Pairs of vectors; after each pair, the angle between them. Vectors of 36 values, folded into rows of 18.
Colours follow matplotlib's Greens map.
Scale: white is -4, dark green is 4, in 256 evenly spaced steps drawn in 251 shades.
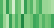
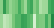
orthogonal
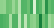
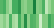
nearly opposite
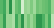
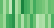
nearly opposite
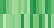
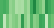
nearly parallel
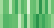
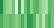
partly opposed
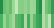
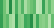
orthogonal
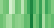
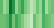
nearly opposite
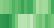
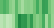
nearly opposite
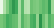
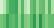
nearly parallel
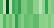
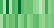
nearly parallel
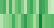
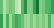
partly opposed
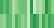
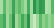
nearly opposite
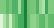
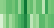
nearly parallel
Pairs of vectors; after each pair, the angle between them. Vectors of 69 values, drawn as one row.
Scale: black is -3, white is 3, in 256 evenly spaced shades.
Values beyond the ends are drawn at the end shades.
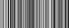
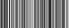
nearly opposite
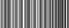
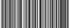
partly aligned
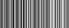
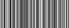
orthogonal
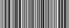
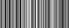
partly aligned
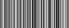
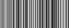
orthogonal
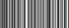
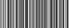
nearly opposite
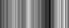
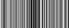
orthogonal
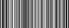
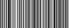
orthogonal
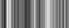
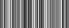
partly aligned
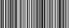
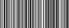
nearly opposite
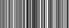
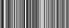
partly aligned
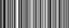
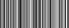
partly aligned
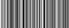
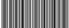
partly aligned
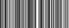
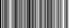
partly aligned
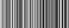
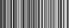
nearly opposite
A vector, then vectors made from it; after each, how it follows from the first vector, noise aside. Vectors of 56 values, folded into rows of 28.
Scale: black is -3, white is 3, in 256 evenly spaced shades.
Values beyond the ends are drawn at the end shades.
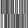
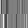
partly zeroed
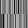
negated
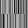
negated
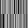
negated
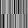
negated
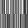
wrapped around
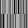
negated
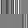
partly zeroed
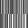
wrapped around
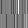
partly zeroed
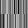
negated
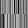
negated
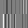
partly zeroed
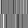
partly zeroed
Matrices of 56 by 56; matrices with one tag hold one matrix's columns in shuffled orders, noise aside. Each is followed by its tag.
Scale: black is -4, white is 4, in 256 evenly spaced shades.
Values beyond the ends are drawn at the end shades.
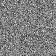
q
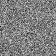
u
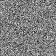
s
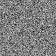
s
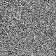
s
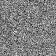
s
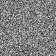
u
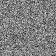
q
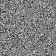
q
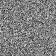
u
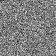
s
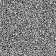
q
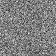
u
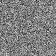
s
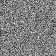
s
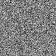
s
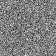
s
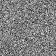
u
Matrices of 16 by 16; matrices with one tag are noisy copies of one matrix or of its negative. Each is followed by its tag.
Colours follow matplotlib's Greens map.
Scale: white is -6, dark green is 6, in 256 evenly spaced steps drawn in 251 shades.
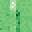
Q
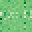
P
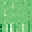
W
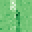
Q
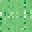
P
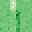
Q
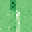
Q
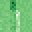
Q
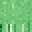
W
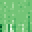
W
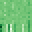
W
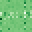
P
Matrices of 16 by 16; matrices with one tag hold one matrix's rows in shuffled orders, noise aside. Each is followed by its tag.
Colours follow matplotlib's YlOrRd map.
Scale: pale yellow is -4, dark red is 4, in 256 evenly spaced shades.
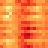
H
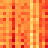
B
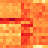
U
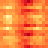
H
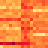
U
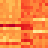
U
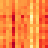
B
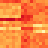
U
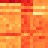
U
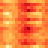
H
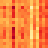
B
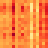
B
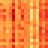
B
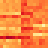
U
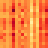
B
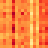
B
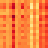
B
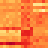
U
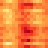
H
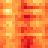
H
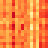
B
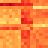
U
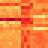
U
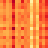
B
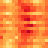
H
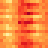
H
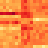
U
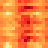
H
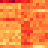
U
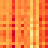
B
